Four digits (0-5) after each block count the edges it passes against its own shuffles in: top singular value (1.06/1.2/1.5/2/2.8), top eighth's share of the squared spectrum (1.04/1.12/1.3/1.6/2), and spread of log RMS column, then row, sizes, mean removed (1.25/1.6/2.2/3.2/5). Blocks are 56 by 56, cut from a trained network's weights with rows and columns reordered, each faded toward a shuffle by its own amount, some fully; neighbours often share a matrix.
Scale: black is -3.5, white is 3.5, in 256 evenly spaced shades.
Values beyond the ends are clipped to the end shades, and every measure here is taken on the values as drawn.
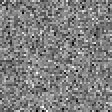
1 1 0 0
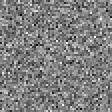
1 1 0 0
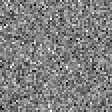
0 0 0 0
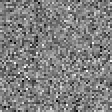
1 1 0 0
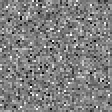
1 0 0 0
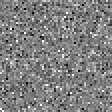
1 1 0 0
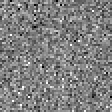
0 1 0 0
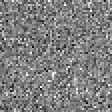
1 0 0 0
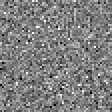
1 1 0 0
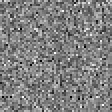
1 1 0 1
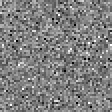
0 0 0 0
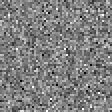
0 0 0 0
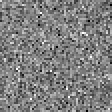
0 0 0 0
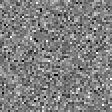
0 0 0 0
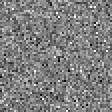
0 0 0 0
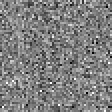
1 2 0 1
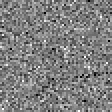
0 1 0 0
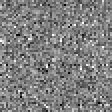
2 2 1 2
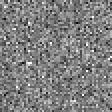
1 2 0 1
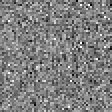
1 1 0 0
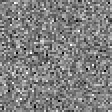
1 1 0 1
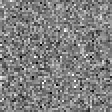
1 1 0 0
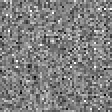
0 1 0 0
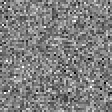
1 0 0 0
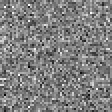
3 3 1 1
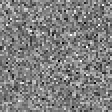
1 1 0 0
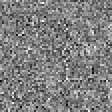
2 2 1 1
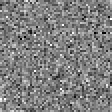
0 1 0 0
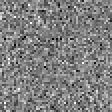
1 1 0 1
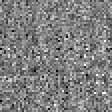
2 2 0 1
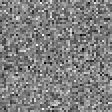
1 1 0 0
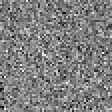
1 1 0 1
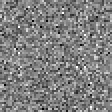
1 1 1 1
